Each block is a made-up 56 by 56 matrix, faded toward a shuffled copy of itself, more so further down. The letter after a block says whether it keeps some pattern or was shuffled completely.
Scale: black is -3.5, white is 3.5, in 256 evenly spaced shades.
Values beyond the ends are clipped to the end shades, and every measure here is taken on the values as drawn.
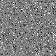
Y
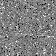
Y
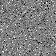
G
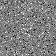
G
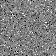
G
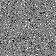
G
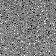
G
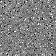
Y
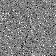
G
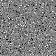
Y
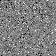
G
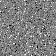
G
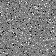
G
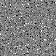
Y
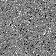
G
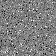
G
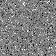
G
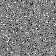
G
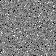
G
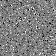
G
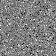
G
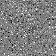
Y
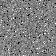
G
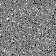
G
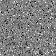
Y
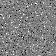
G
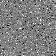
Y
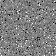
Y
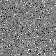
G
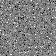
G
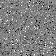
Y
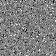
G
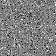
Y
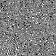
Y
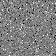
G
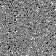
G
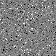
Y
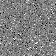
G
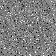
Y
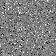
G
